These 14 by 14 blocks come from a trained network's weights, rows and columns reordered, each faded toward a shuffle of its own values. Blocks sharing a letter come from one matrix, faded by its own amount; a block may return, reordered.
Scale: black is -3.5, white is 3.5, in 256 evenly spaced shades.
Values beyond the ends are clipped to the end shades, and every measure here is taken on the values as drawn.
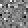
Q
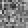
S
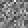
S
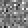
Q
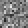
Q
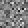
S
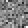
Q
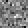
Q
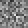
S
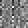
S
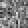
S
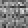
S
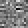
S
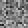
S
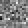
S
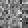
S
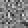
S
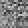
S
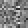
S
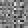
S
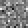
Q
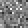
Q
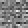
S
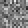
S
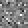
Q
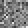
Q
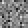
Q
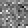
Q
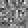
Q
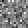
Q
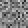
S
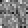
S
